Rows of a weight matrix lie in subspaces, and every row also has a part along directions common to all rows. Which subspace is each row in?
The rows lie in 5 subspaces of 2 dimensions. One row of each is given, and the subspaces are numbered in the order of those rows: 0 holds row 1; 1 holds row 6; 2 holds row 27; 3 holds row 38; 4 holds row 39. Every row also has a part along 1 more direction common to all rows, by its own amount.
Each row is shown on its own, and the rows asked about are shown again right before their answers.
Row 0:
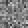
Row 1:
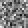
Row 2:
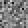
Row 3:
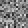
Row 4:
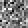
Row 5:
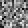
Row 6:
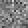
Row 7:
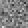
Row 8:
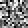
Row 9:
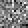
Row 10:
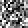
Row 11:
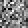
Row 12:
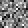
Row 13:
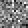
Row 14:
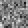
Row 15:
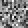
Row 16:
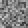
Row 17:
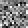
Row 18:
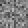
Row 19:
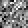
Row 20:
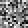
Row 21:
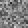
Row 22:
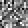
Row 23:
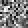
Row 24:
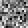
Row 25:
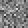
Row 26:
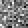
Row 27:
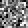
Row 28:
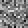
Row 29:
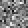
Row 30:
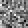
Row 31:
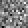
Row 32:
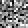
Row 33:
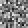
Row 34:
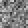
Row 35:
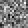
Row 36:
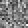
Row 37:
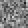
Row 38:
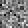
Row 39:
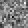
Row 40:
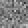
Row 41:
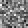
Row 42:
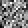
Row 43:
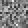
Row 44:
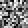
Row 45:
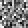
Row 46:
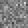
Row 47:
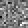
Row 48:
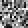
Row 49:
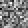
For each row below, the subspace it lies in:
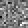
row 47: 2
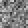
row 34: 0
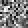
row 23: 4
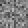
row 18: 3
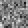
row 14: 4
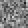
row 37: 4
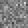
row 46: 4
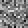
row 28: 3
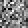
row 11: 0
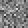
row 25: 3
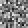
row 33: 3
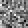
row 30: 3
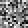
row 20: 2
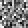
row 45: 0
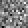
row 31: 1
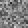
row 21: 2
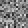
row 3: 3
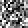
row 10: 0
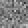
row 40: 1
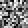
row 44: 2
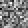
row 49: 2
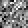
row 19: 0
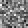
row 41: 3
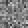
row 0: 2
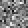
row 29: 4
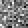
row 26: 1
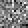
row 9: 1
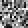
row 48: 4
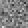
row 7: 1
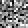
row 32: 1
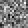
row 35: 4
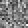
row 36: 2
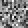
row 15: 4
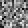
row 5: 0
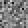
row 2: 0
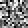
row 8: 2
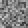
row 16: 2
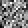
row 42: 0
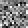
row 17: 4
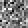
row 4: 0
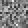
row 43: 4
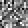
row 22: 0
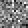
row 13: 1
